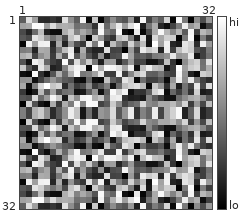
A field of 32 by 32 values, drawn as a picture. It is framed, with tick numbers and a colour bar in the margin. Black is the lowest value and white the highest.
There is no overall slope. On average the colour sits 50% of the way up the scale. The grain is fine, like static. No regular stripes run through it. No seam splits the table. No row or column stands out. It is mirror symmetric from top to bottom.
